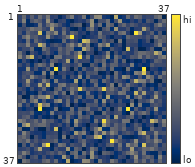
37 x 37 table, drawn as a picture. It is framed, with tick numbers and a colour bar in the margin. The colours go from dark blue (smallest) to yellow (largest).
Symmetry: a half turn. Seam: none. Stripes: none. Histogram: skewed, a long tail of high values. Slope: none. Grain: fine. Odd rows or columns: none.
